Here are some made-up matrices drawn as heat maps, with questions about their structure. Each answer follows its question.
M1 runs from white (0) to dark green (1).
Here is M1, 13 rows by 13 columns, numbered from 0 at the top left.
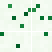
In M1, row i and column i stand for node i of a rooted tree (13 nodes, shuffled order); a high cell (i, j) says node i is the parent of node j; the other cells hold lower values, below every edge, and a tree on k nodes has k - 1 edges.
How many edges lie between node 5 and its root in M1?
7
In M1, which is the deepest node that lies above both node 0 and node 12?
8
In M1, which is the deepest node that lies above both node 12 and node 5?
4
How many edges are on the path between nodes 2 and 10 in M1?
4
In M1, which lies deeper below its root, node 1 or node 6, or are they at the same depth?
node 6
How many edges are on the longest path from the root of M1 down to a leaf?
7
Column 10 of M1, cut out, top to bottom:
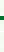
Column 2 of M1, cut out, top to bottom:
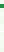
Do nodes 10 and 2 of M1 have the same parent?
no
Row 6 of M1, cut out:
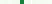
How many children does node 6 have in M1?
1
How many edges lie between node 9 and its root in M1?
1
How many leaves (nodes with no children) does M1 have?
6
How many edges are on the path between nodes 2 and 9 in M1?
2
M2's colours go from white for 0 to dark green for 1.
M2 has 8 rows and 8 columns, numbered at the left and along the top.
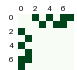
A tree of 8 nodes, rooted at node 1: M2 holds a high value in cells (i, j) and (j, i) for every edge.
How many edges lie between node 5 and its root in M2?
1
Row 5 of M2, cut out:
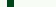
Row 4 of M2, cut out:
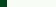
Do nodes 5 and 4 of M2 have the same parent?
no
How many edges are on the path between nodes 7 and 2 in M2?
2
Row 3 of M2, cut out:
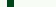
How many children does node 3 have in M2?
0
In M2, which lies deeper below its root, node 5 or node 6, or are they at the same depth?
the same depth
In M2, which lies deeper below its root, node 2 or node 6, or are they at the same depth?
node 2
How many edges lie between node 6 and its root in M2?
1
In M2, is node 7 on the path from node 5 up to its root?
no
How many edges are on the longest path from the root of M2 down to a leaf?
3
